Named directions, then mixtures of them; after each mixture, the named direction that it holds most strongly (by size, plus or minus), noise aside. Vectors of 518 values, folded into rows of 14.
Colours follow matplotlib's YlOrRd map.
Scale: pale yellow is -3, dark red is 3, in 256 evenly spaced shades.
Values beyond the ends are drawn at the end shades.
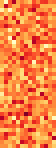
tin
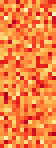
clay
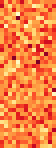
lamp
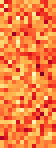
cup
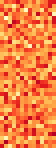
clay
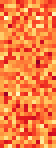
clay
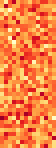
tin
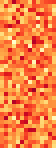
tin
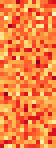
clay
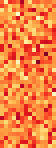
lamp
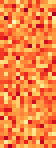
clay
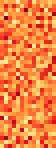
clay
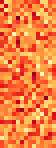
cup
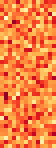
clay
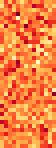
lamp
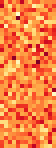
lamp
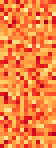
clay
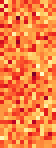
cup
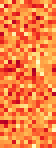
lamp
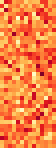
cup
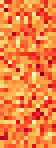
cup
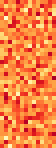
clay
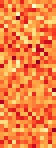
lamp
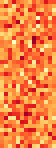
tin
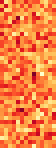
cup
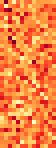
tin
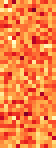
tin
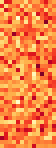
cup
